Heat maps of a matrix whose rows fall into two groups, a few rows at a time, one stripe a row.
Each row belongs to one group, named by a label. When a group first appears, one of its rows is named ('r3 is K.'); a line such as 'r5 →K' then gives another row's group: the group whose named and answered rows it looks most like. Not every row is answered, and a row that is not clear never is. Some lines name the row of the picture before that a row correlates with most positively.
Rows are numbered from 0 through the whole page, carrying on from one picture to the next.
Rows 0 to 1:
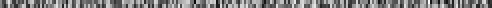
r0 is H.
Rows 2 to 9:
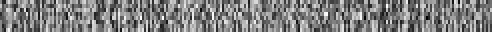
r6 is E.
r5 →E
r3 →H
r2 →H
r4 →H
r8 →H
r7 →H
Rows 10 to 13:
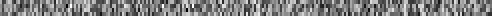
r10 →H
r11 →E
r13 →H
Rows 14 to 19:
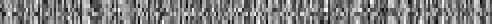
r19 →E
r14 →E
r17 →H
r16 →E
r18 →E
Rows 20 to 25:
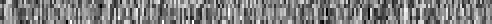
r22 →E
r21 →H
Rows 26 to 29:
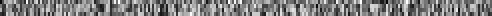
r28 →H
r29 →H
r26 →E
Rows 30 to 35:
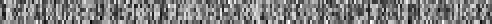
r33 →H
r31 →H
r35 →E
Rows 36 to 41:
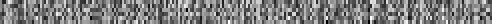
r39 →H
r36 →H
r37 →H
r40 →E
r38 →E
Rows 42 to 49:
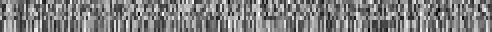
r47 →E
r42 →E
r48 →E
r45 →E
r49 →E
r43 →H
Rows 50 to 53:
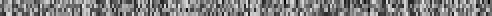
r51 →H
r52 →E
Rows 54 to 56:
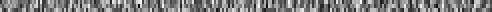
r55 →E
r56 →H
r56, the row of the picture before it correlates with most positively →51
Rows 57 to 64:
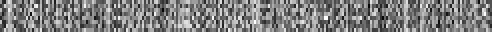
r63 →H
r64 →E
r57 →H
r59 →H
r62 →H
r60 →H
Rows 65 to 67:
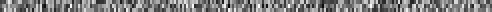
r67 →E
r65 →H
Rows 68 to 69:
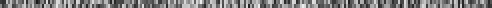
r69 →H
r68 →H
